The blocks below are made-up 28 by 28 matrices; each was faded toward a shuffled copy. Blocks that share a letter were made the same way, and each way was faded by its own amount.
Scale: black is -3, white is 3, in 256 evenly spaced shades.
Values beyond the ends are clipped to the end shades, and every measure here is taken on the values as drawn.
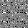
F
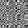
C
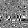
F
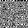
F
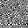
F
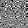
F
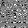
F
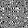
F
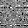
F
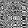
C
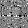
F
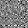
F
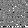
F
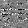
F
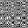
C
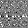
F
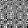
C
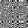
C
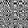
C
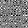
F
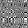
C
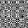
C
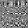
C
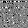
F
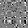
C
